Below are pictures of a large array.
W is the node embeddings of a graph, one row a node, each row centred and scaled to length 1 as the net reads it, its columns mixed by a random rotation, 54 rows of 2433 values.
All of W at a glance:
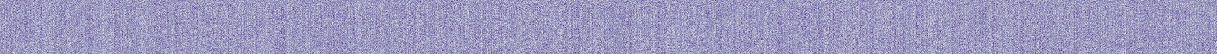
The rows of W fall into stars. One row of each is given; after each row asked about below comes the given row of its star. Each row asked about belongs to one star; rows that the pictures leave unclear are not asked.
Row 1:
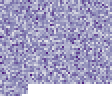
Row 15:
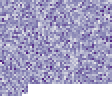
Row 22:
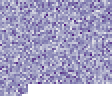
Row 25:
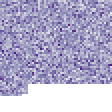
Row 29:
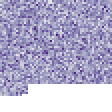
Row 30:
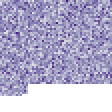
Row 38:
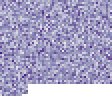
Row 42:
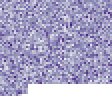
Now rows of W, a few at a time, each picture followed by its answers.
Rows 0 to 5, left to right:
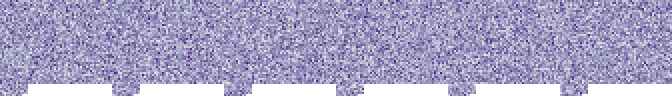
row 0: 22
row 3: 29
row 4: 38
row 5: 42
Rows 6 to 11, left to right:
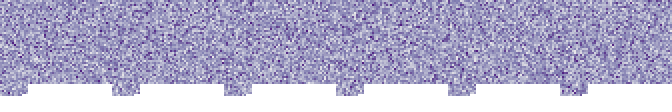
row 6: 30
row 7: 29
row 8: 1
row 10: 15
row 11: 1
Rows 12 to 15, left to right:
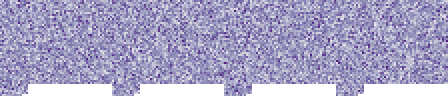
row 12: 25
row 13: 1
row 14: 1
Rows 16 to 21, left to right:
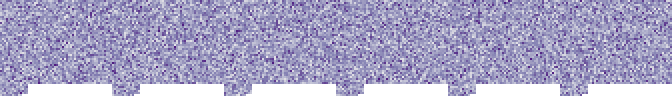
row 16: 42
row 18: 22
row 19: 30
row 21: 25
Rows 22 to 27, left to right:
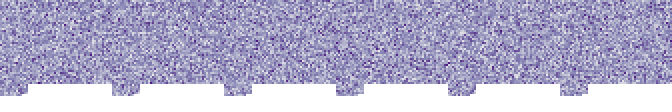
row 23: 22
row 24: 42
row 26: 1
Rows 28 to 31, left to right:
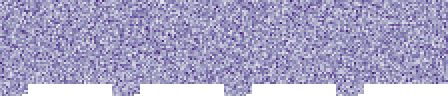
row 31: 15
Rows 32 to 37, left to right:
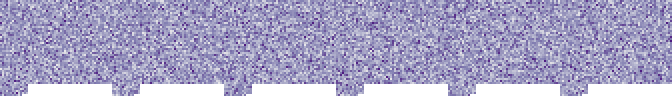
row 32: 15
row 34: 25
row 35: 22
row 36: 25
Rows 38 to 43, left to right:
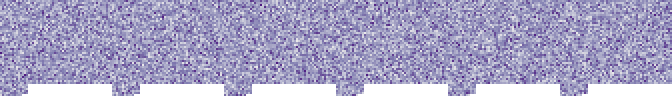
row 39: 38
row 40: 15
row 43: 42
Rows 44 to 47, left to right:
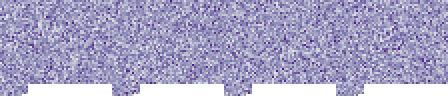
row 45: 42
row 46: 15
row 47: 25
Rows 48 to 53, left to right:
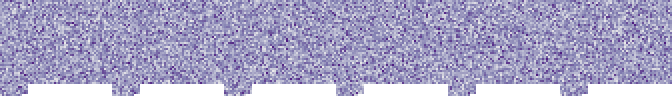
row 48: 38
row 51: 42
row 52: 29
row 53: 38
